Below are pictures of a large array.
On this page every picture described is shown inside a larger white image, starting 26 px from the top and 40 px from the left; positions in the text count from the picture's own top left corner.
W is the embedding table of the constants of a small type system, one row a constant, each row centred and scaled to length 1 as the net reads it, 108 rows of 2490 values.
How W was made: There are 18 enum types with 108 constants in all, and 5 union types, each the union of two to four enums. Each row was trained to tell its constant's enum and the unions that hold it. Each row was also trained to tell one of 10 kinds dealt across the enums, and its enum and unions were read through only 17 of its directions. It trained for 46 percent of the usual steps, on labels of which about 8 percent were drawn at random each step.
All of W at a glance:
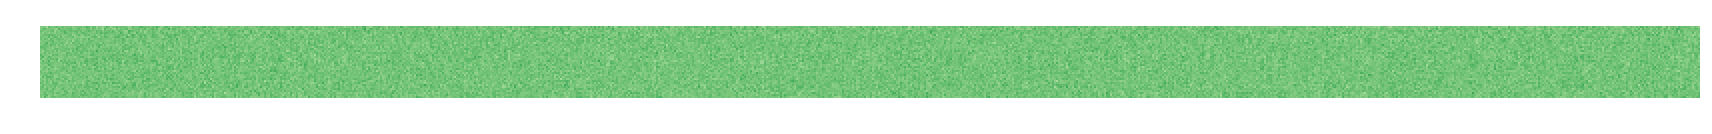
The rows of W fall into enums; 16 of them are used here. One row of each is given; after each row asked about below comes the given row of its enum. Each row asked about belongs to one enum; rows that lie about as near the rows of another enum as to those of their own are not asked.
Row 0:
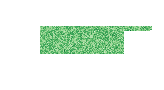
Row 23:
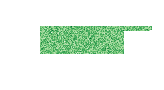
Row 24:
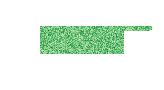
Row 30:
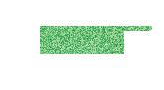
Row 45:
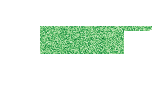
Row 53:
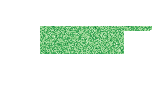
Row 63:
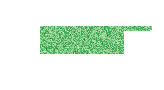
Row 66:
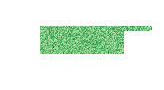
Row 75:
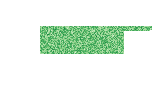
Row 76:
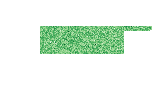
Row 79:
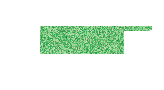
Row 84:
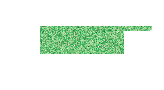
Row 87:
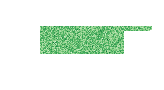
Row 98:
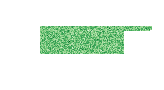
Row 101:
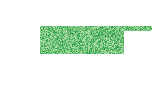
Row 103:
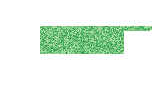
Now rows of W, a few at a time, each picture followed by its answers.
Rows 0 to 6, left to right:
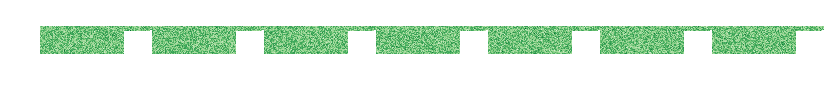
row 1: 23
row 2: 0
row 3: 103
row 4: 76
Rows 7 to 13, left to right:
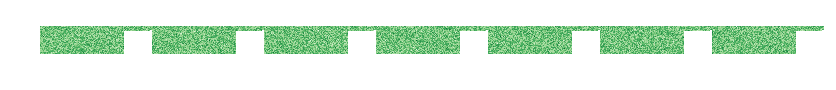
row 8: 53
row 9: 66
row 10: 66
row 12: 63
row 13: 0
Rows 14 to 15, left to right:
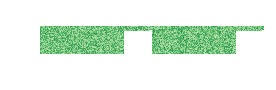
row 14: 23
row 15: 45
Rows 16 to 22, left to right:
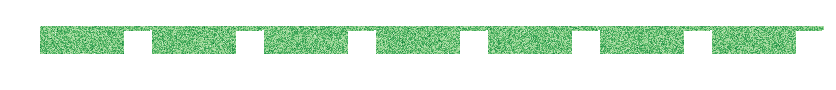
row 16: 63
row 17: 76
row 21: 63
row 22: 87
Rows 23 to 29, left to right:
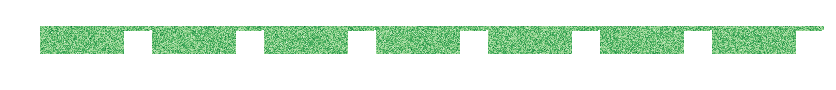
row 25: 98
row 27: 87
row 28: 101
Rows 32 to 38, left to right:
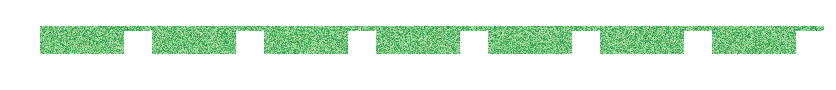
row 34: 53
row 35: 66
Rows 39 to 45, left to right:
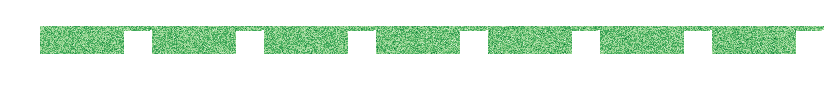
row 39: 24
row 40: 79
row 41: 87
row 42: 84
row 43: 30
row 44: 45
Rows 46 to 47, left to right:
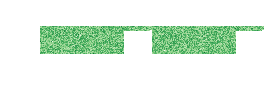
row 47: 79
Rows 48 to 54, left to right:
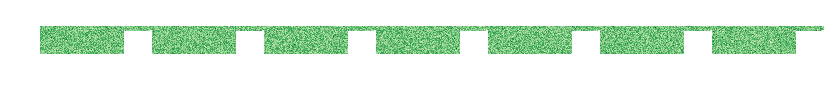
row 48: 45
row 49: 45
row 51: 45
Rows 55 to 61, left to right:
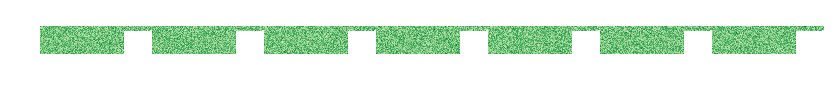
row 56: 101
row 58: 0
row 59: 24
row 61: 66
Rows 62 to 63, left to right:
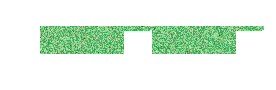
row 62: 75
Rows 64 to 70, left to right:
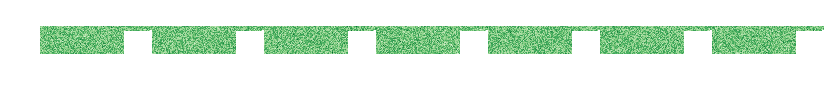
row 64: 24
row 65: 75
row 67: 101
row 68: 79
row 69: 0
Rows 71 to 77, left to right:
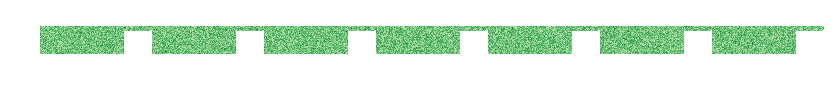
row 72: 101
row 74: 75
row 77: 24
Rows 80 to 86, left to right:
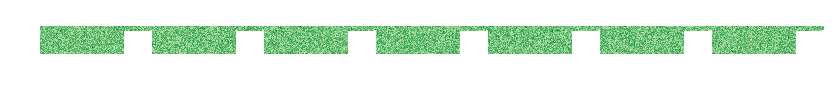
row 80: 66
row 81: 103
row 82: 0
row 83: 98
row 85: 45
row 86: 24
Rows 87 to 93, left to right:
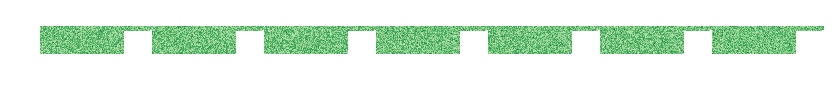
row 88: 0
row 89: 75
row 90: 23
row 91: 84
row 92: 84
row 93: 101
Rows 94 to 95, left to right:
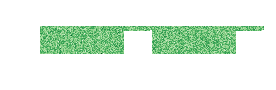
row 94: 75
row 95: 75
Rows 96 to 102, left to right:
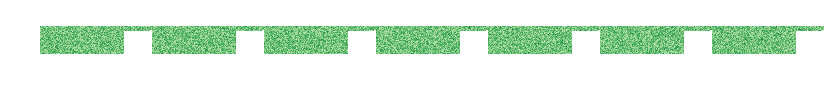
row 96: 87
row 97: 66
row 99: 63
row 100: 24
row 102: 87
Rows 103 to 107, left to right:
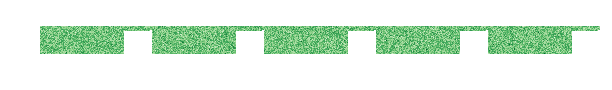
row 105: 101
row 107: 79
